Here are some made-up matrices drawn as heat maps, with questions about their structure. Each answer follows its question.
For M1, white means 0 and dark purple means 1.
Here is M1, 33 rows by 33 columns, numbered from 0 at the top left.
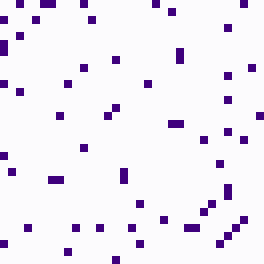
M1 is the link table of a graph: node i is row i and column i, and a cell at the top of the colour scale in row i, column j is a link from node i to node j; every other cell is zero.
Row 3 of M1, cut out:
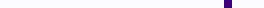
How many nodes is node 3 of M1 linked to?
1
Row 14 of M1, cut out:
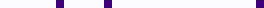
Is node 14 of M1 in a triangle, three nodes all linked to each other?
no
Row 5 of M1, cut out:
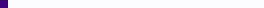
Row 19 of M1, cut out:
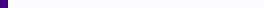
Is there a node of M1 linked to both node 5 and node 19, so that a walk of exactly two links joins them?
yes
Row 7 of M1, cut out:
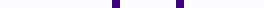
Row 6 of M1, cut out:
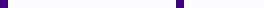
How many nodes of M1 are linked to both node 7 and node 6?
1
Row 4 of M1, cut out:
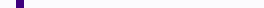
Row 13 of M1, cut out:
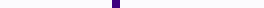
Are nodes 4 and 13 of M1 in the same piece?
yes
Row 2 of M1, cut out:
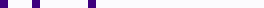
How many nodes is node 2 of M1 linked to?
3
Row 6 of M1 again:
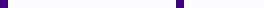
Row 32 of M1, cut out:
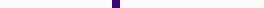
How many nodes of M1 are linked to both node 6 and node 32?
0
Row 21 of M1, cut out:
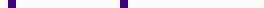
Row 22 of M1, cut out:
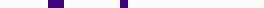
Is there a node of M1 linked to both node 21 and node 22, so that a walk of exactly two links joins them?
yes
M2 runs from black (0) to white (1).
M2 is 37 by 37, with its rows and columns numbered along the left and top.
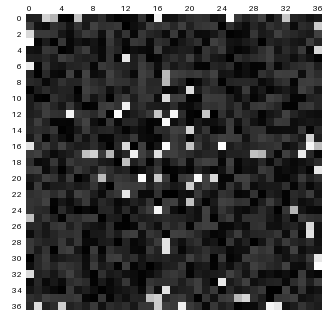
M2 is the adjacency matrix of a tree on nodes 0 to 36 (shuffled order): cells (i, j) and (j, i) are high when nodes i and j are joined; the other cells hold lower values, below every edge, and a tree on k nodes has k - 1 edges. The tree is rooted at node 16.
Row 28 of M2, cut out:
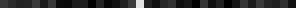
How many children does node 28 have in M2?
0
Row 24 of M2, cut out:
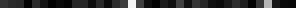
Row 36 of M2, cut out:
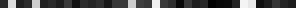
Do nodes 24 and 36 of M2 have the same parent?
yes
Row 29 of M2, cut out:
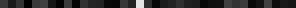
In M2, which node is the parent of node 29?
17
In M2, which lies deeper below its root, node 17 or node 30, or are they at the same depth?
node 30
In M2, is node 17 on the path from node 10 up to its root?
yes
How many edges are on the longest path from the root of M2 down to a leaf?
2
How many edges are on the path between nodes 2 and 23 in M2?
4
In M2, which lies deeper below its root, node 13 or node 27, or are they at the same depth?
the same depth
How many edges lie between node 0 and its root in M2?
1
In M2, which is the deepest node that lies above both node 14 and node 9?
20
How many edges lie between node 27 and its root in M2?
2
